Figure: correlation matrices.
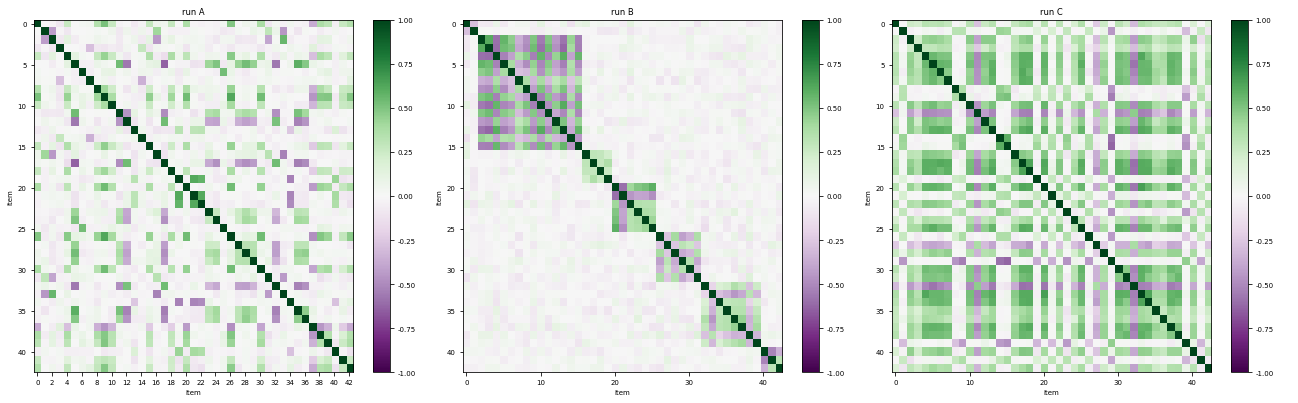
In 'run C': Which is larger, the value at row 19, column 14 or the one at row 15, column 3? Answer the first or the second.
the first
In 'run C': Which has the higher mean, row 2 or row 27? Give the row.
2
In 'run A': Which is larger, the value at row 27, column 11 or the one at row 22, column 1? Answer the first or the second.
the first
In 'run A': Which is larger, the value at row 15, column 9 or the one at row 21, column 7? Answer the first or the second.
the first
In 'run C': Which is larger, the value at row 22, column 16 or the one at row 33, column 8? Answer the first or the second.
the first
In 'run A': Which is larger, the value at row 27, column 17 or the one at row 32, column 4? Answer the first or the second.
the second
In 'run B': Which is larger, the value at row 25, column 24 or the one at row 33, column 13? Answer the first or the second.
the first
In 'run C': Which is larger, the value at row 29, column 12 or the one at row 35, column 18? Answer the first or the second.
the second
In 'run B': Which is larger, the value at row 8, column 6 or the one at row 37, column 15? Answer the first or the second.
the second
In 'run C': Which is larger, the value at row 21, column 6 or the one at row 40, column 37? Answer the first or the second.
the second
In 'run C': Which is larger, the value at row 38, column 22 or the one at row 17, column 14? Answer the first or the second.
the first
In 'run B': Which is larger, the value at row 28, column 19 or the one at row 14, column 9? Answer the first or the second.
the second
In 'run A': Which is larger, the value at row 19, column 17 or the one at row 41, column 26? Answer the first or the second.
the second
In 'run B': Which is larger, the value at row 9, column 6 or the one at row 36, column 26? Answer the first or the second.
the first
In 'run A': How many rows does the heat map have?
43
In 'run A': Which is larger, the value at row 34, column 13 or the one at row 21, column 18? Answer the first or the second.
the second
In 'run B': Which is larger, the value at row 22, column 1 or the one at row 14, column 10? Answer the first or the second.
the first
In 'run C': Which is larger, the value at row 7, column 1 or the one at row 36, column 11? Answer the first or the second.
the first
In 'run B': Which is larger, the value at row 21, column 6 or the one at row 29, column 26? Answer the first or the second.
the first
